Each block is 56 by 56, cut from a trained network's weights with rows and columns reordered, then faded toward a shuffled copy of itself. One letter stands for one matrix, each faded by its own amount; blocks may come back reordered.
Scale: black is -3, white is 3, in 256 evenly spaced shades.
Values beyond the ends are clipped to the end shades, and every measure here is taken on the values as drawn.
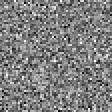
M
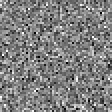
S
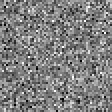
M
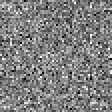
M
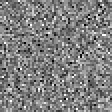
S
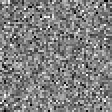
M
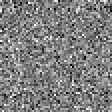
S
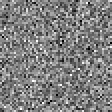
M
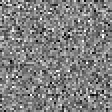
S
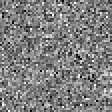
S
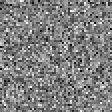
S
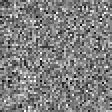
M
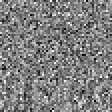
M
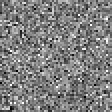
M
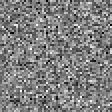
M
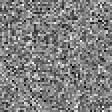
M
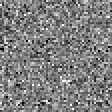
S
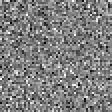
S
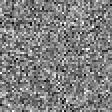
M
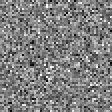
M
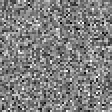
M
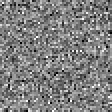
S
